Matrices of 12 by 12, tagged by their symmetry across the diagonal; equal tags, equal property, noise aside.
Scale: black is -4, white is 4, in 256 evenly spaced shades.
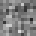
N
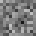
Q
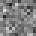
N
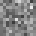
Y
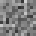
Q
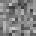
Y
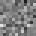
N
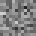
Y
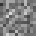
Y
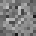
Q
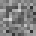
Q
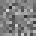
N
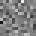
N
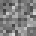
Q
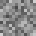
Q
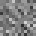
N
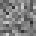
Q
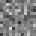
Y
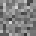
Y
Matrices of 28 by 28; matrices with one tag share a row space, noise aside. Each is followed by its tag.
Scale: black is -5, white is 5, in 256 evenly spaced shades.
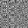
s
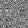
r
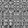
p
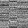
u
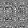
r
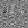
s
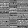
u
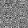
r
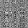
r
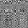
r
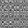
p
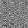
s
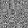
s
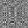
s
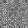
s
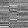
u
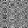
s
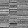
u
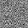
r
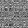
p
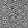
s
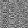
s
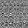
p
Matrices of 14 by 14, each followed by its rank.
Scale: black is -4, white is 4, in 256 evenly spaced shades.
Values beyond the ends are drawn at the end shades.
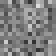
three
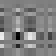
one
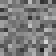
three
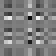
one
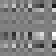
one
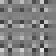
one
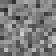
full rank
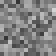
full rank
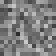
full rank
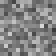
full rank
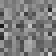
three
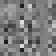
three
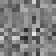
three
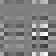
one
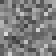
full rank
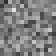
full rank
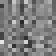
three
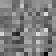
three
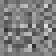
three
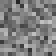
full rank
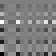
one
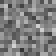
full rank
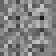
three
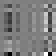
one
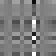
one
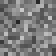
full rank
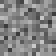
full rank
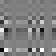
one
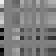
one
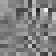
three
